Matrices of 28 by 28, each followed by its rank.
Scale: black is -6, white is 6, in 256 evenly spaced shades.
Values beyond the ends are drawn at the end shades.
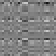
two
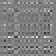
two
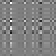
one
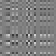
one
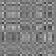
two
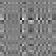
two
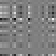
one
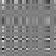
one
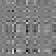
two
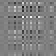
one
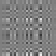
one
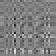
two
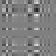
one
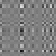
one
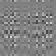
two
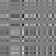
one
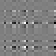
one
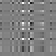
one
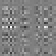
two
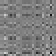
two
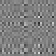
two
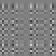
one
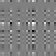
one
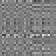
two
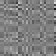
two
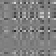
two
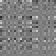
two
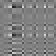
one
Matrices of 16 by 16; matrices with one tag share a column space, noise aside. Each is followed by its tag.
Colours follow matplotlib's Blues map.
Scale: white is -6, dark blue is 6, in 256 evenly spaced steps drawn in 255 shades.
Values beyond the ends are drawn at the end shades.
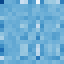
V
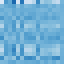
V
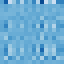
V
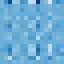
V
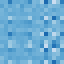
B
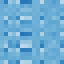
B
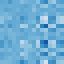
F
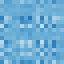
F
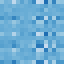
B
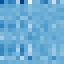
V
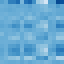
V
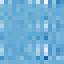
V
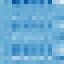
V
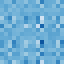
F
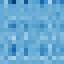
V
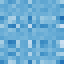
F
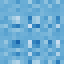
F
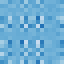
F
